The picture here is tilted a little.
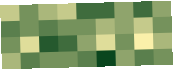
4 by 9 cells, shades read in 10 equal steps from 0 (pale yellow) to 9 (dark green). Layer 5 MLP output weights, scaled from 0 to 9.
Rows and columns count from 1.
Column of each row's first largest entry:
5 1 3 6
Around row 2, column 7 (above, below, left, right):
4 5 3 2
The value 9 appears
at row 4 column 6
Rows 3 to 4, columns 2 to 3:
1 8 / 6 5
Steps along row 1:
up down down up same down up down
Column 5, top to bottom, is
7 5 4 6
